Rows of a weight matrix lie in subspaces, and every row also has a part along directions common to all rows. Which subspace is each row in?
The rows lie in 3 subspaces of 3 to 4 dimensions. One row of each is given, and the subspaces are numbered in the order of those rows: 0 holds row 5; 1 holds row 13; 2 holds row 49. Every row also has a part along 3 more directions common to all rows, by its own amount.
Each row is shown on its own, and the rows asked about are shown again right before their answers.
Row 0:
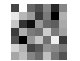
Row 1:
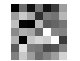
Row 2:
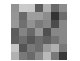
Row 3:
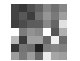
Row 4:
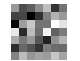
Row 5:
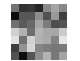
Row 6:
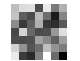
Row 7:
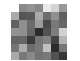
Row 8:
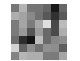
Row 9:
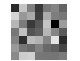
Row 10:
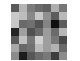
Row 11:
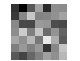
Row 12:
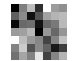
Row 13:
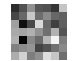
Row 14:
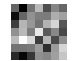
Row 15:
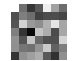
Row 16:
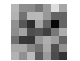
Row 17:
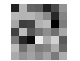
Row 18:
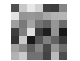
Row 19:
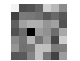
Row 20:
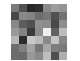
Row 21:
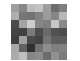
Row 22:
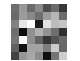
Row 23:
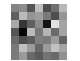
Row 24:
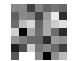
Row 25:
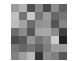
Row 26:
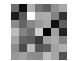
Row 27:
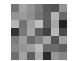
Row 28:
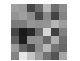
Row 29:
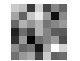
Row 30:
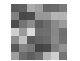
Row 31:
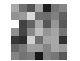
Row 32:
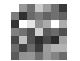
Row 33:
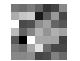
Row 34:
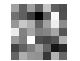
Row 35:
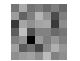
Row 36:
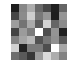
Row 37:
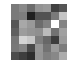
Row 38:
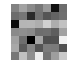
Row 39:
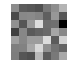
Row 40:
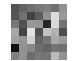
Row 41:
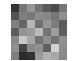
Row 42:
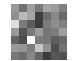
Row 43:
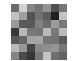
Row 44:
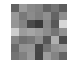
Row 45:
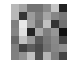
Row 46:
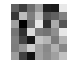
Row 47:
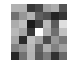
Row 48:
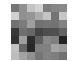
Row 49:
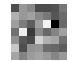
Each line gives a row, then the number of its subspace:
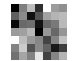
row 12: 2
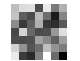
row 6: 1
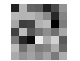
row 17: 2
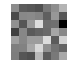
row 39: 0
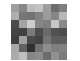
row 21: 0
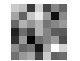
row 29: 2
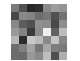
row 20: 0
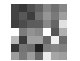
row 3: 0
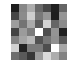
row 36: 1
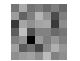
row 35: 2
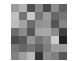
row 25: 2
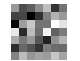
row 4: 0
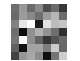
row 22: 1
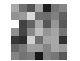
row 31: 2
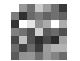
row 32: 2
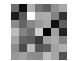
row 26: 1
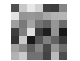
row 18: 0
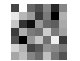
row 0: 1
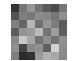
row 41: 1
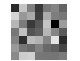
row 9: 2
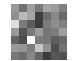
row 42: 2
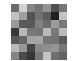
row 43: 1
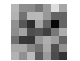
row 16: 1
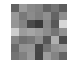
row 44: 0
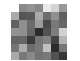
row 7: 1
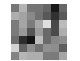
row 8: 2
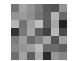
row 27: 0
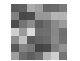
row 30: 0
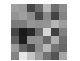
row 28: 0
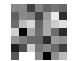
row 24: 1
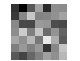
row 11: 1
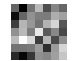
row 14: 1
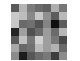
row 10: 1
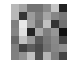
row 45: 2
